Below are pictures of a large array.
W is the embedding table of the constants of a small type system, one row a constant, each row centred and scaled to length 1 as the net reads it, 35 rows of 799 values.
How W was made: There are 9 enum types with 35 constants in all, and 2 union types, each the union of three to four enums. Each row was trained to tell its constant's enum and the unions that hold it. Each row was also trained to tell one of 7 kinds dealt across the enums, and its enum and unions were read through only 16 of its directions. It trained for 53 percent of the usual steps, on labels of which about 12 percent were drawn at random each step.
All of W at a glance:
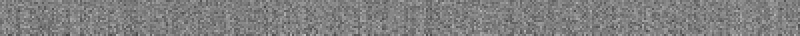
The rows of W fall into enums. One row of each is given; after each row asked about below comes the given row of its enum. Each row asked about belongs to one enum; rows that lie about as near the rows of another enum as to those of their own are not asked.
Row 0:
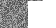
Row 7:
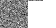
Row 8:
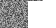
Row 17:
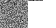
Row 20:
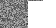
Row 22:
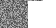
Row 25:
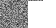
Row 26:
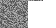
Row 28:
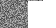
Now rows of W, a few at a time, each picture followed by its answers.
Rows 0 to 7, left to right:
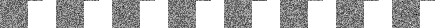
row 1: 25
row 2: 28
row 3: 17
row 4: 17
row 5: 20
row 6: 0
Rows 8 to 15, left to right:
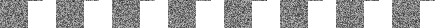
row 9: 26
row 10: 20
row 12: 17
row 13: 8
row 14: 17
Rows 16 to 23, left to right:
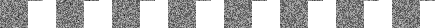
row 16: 25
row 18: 20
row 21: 26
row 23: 22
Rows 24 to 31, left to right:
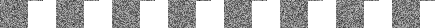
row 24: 7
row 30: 0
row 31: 22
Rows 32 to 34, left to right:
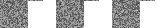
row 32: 22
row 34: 20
